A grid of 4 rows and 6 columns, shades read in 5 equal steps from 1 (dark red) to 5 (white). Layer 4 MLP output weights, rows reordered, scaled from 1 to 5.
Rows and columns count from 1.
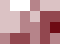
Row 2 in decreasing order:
4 4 4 3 2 2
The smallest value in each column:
3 2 2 3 2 1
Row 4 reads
3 2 2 3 2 3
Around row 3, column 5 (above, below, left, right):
2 2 3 1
